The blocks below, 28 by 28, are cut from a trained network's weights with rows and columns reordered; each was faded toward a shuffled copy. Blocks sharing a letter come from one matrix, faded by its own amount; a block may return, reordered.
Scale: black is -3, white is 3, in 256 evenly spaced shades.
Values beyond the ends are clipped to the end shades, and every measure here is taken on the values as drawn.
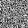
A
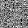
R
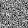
R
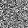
A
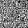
R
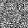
R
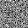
R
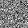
A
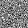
A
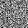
A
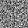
R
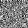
A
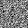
A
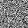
A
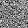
R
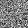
A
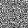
R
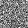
A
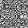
R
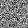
R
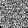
A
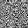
R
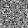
R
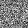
A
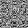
R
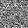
A
